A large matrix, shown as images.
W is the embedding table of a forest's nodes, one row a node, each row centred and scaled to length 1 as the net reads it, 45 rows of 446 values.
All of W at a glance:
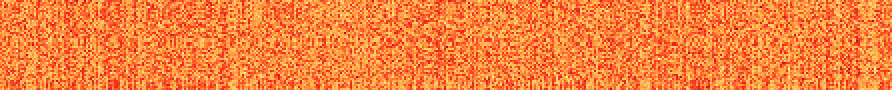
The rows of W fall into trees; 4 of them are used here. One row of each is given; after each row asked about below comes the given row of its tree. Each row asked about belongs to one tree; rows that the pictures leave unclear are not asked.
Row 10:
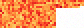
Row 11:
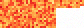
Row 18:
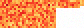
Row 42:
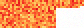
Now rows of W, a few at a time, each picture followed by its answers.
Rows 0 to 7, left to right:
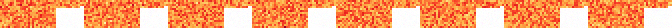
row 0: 11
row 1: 18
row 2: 42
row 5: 18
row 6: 42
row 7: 18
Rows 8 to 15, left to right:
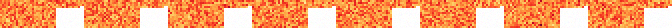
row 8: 18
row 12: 42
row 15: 18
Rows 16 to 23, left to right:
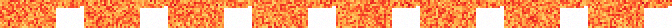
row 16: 42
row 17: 11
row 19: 10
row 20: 10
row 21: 18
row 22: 18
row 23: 10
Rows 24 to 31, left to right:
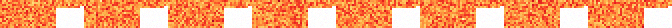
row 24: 42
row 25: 11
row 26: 42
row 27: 10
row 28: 42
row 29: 11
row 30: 10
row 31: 18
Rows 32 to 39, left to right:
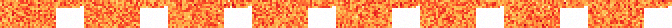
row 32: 11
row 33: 42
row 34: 10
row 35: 42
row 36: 10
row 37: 18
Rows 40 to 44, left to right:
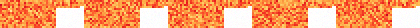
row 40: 42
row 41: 42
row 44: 42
